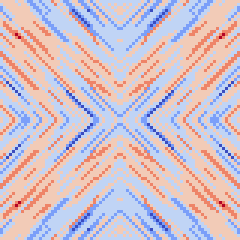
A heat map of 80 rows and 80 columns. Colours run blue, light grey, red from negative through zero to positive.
No seam splits the table. Its left and right halves mirror each other, and so do its top and bottom. On average the colour sits 50% of the way up the scale. No overall slope runs across the table. No row or column stands out.
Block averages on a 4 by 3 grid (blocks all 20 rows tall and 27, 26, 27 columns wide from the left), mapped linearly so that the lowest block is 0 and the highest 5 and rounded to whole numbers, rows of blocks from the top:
5 0 5 / 4 4 4 / 4 4 4 / 5 0 5
